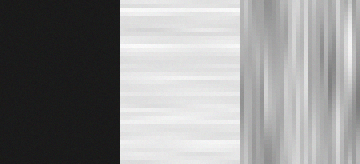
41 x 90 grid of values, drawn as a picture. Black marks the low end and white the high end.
The table splits into one row of 3 panels. Panel 1,1: very low, flat. Panel 1,2: very high, streaked across, faint in contrast. Panel 1,3: high, streaked downward.
